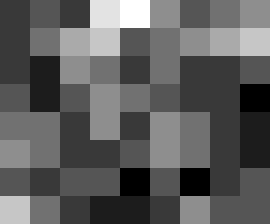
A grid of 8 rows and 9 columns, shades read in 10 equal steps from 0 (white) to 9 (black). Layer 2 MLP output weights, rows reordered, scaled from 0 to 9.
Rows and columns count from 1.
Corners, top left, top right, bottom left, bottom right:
7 4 2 6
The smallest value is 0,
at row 1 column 5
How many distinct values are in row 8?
6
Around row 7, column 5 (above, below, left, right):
6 8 6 6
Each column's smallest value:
2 5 3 1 0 4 4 3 2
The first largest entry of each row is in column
1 1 2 9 9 9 5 4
